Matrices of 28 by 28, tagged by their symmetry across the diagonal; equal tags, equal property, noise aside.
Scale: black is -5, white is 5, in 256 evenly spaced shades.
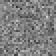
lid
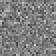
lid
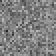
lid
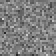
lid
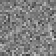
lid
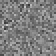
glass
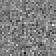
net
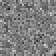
glass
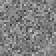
glass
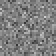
net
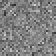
glass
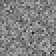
glass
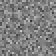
net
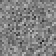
glass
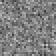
net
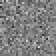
net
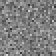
net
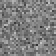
lid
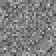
glass
